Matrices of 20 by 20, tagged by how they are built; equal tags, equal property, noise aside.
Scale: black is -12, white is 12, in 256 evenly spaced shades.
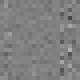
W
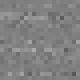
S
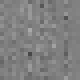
W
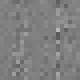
W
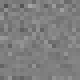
S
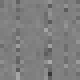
W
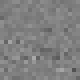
S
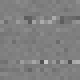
S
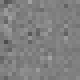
W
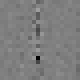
W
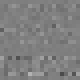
S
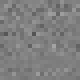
S
